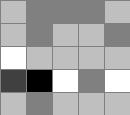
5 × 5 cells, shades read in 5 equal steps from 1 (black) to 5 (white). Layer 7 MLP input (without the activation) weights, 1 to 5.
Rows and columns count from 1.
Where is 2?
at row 4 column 1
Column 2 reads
3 3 4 1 3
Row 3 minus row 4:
3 3 -1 1 -1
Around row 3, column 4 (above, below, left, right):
4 3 4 4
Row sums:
17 18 21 16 19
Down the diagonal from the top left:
4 3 4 3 4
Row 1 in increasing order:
3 3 3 4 4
